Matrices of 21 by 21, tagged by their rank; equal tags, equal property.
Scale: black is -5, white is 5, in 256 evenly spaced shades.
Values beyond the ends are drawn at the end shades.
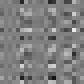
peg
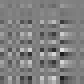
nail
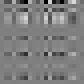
nail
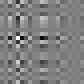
nail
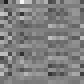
peg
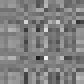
peg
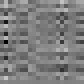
peg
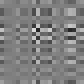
nail
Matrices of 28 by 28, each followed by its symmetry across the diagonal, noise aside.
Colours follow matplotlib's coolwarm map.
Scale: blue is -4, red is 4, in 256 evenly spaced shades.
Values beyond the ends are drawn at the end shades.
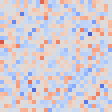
symmetric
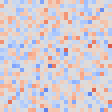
antisymmetric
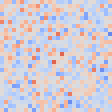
symmetric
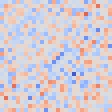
symmetric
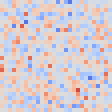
antisymmetric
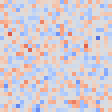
neither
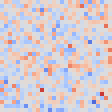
antisymmetric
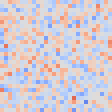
neither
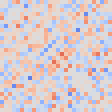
symmetric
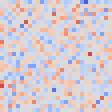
antisymmetric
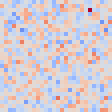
neither
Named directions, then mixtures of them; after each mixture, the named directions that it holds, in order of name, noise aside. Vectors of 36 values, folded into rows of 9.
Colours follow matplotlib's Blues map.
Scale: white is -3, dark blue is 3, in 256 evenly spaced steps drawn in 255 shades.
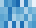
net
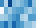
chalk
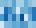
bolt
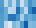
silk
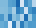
net, silk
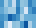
silk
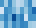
bolt, chalk, silk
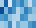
chalk, silk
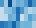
bolt, chalk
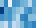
chalk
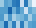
net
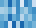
chalk, net, silk
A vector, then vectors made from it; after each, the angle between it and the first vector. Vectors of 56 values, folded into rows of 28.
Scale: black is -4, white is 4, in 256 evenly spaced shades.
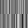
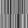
nearly opposite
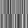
nearly opposite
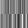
nearly opposite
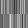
partly aligned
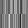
orthogonal
